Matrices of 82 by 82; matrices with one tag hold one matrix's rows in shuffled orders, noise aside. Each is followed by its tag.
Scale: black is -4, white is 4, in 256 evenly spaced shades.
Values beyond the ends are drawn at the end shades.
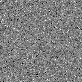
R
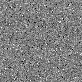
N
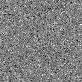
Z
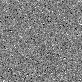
Z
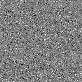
N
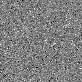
R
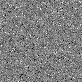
N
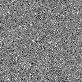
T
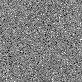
Z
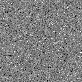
Z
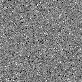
N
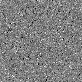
N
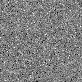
R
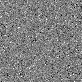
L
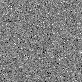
Z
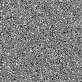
T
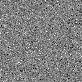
L
